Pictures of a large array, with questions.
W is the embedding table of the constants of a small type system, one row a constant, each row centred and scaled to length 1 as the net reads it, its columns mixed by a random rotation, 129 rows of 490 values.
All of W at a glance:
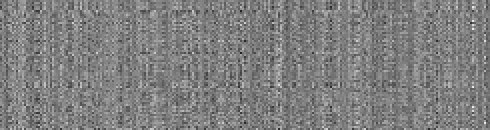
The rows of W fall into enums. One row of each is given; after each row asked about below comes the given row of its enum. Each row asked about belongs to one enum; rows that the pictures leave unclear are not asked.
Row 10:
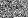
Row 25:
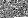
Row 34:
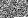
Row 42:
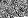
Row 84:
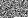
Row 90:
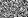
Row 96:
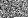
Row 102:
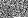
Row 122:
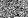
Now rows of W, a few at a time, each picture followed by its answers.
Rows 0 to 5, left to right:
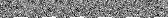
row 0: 10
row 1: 42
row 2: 42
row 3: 84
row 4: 84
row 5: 122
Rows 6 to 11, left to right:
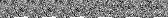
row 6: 42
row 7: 42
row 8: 42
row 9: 84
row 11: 10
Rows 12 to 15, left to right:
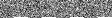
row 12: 102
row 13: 10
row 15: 102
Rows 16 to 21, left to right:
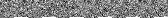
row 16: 90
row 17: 25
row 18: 10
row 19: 42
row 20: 34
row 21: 42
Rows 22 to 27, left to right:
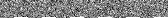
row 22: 90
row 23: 90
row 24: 42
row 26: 96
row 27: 102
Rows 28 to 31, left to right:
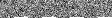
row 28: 42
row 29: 34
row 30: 10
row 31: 102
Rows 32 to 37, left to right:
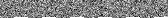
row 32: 84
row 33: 90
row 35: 122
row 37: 42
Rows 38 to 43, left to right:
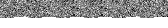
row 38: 34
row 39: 96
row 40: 122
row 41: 122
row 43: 90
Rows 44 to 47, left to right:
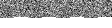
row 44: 102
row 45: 96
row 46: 34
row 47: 90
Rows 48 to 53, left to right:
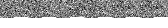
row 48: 84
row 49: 96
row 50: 25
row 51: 96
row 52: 10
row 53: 10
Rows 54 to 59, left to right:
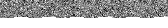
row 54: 90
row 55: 25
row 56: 122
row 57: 42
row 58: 96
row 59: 42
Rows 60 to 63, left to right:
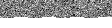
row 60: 84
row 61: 34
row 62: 122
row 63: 25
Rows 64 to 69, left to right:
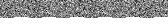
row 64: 84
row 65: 96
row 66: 90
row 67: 96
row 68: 90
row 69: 84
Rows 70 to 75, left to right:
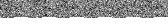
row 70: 96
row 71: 122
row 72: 10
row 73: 84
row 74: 84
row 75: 10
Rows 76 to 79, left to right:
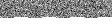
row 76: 84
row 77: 102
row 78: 84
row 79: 10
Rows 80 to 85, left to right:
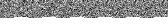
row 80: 90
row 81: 25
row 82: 34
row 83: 84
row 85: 84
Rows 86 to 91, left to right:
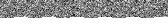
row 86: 34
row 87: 34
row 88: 122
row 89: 90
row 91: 25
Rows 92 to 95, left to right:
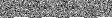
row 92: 84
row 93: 10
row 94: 10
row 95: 102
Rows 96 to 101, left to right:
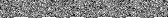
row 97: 90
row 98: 122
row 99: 10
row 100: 122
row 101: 90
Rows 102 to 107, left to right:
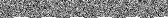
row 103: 10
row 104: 90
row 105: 102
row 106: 34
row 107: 42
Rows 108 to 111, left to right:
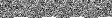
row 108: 10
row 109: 34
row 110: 34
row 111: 25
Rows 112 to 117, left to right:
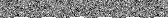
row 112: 122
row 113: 10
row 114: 42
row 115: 84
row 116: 90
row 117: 122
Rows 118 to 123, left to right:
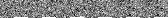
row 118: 84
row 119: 90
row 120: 42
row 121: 96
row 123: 122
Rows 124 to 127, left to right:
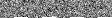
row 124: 90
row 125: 42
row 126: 96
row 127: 10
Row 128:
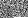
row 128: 102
